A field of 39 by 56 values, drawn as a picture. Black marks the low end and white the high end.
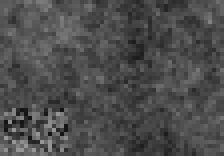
Average level on the scale: 30%. Roughest part: bottom left. Mirror symmetry: none. Odd patch: rougher, in the bottom left. Stripes: none.
